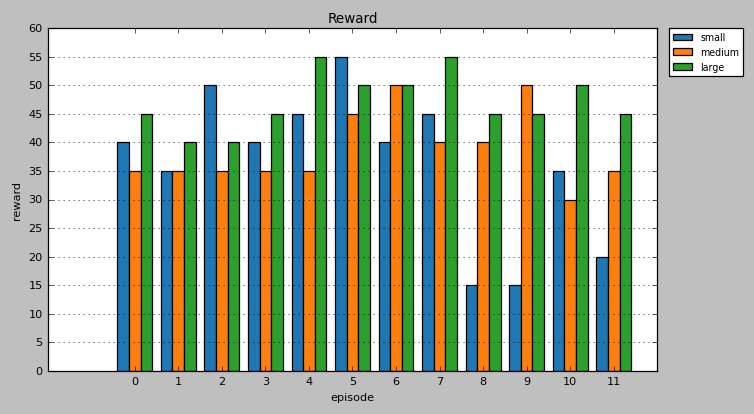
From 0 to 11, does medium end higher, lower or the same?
the same
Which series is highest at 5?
small
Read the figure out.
Title: Reward
x-axis: episode, ticks 0 1 2 3 4 5 6 7 8 9 10 11
y-axis: reward, ticks 0 5 10 15 20 25 30 35 40 45 50 55 60
Legend: small, medium, large
Values:
small: 40 35 50 40 45 55 40 45 15 15 35 20
medium: 35 35 35 35 35 45 50 40 40 50 30 35
large: 45 40 40 45 55 50 50 55 45 45 50 45
